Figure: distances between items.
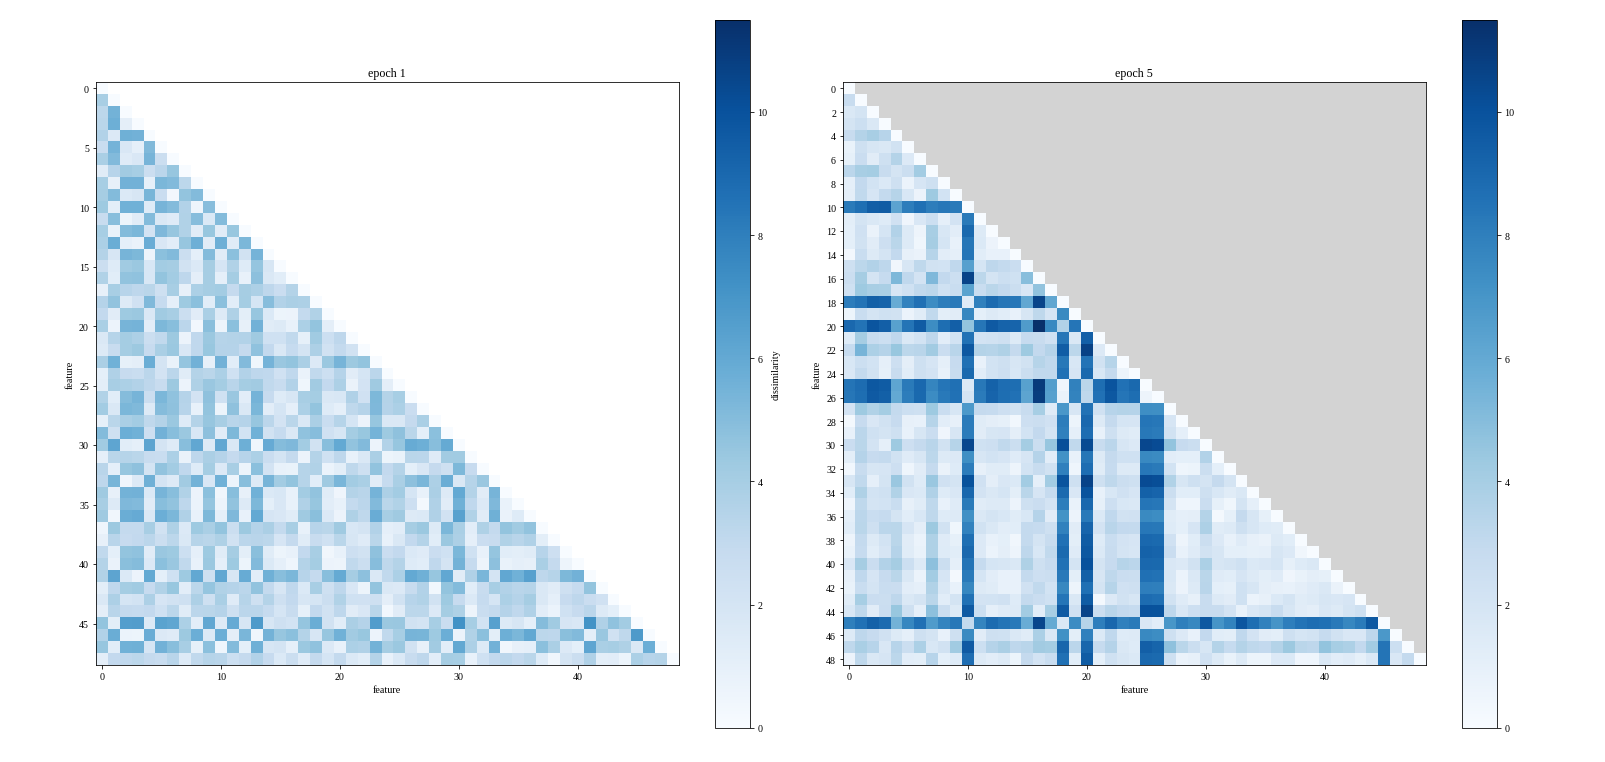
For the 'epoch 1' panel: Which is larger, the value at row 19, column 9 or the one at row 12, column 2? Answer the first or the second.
the second
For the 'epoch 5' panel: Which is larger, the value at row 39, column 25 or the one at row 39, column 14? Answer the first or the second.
the first
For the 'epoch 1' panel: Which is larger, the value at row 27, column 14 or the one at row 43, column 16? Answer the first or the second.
the second
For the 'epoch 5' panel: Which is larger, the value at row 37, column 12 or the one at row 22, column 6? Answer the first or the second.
the second
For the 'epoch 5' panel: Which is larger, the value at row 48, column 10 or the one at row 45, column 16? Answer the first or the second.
the second
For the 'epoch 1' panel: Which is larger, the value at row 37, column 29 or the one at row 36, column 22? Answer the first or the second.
the first
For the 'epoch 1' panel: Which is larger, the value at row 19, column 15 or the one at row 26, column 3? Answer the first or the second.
the second
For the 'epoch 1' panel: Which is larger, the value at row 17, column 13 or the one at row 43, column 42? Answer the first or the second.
the first
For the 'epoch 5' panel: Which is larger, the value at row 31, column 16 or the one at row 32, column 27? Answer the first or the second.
the first
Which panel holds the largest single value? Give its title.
epoch 5
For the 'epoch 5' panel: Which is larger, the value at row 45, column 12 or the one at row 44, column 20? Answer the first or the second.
the second
